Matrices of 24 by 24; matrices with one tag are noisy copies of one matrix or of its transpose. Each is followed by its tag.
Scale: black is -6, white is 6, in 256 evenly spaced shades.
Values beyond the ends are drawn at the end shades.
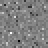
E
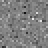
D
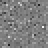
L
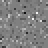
D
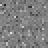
E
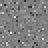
E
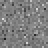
L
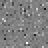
L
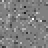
D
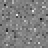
E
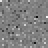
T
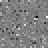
T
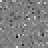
T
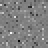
E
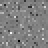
E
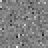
T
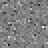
L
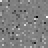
T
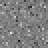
E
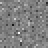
D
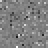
T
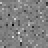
D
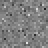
L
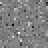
D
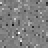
D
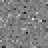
D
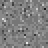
L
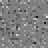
T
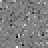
T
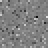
T
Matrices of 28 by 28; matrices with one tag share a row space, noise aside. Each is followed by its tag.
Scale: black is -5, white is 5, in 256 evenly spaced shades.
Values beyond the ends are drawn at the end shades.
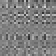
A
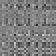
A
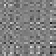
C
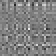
A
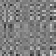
C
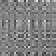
A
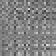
A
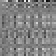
A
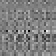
A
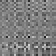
A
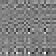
A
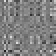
C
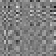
C
